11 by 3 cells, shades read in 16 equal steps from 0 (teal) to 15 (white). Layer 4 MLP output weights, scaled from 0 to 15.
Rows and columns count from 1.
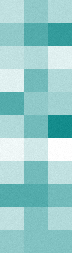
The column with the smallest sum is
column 2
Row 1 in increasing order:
8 10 11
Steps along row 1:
down up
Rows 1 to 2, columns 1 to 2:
11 8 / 8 4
